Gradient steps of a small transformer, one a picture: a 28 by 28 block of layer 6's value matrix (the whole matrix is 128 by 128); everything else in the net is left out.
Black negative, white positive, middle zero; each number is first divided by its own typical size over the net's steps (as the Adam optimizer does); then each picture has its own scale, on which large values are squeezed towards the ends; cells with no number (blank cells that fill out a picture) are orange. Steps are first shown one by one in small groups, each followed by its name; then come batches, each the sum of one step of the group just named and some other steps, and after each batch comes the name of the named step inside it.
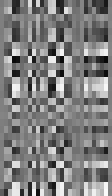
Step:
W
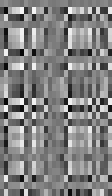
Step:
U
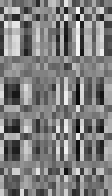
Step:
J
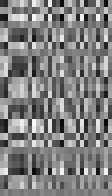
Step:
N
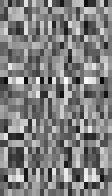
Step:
N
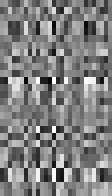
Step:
W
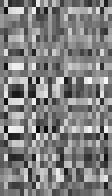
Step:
U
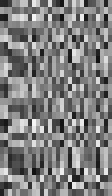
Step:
N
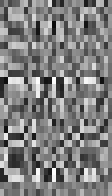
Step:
N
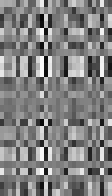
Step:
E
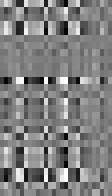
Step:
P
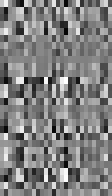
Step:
P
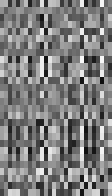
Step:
E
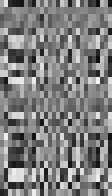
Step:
E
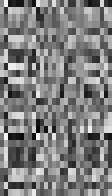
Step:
E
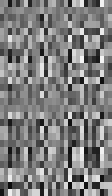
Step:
E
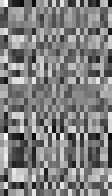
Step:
E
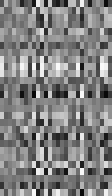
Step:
E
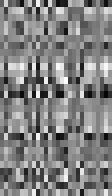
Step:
P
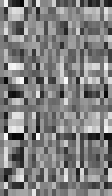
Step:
P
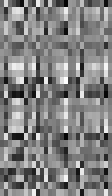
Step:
P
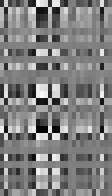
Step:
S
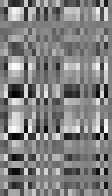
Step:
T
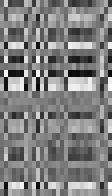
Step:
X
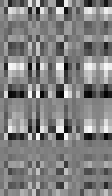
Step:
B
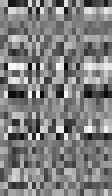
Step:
B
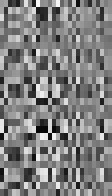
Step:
S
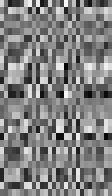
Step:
B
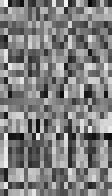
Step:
B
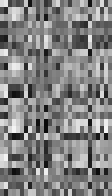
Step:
T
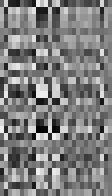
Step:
S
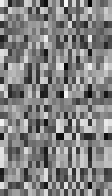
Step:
B
